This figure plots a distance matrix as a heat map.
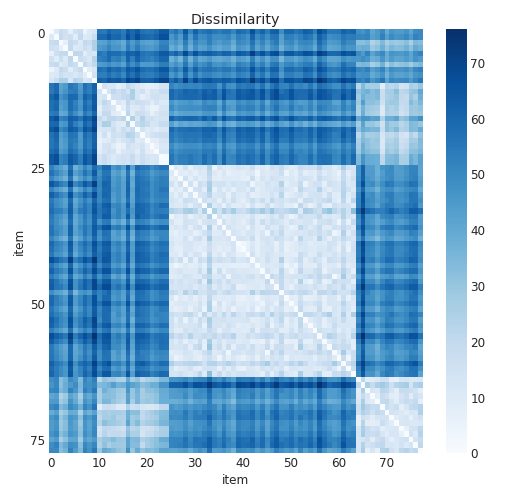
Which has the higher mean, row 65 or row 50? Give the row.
65
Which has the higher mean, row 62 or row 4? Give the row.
4
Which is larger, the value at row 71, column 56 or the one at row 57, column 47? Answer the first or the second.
the first
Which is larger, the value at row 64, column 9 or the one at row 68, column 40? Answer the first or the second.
the first
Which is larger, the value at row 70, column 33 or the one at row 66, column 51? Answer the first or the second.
the first
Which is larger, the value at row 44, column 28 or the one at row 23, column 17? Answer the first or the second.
the second
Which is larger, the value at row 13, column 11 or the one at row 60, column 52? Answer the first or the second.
the first
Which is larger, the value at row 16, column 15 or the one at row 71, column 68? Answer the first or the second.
the first
